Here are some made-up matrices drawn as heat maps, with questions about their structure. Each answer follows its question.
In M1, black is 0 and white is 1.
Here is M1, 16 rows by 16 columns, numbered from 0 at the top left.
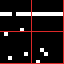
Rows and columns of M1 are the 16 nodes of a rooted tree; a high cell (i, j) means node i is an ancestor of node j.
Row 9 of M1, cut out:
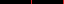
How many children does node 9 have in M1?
0
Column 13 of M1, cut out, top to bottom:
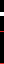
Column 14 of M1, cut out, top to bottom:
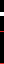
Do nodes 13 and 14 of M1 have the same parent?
yes
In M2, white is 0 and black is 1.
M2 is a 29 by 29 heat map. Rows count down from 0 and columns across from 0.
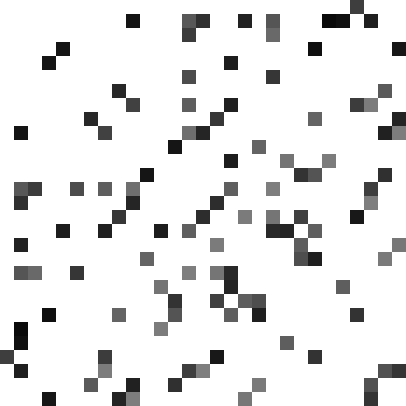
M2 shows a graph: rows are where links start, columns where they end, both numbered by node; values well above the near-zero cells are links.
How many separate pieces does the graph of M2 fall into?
1
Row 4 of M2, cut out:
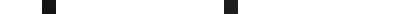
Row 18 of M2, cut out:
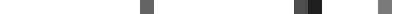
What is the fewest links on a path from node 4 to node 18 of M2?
3
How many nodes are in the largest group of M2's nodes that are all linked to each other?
3
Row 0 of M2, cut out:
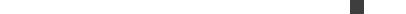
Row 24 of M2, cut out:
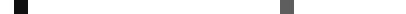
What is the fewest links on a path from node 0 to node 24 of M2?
5
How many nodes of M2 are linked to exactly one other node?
1
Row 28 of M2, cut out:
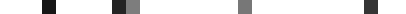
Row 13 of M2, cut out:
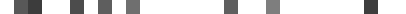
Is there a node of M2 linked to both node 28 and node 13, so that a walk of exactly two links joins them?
yes
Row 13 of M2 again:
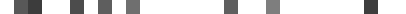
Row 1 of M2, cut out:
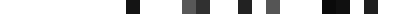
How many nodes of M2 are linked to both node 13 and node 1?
3
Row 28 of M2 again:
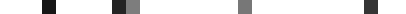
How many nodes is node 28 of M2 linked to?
5
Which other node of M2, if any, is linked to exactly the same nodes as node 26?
node 9
